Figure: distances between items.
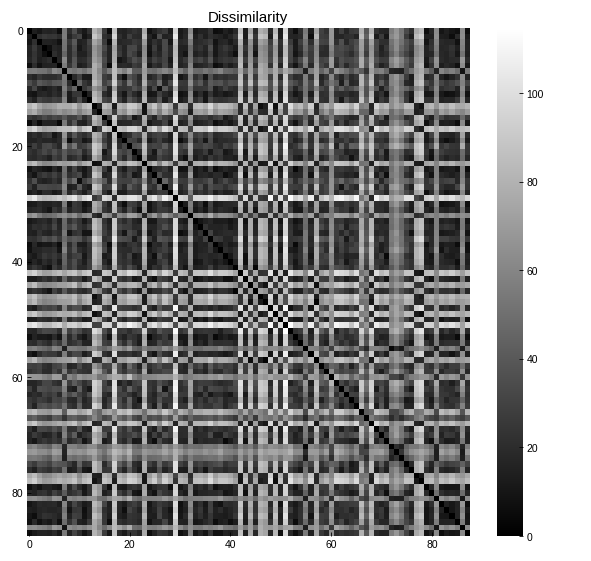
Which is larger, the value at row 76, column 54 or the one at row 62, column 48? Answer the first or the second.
the second
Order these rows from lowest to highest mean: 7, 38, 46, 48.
38, 48, 7, 46
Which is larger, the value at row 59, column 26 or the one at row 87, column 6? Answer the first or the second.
the first
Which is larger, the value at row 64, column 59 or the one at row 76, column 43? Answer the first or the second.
the first
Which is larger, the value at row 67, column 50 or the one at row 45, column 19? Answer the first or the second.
the first
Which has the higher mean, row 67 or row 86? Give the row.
86
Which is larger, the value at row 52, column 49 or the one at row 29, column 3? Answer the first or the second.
the first
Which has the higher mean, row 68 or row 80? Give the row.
68
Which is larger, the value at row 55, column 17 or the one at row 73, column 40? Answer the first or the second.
the first
